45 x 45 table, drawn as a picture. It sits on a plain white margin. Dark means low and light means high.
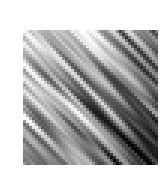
Grain: diagonal, down to the right. Slope: up to the top left. Ninth with the lowest average: bottom right. Odd rows or columns: none.
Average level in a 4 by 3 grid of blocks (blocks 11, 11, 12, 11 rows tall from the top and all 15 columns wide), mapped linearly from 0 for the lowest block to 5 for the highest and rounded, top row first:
5 5 3 / 4 3 2 / 4 3 1 / 3 3 0
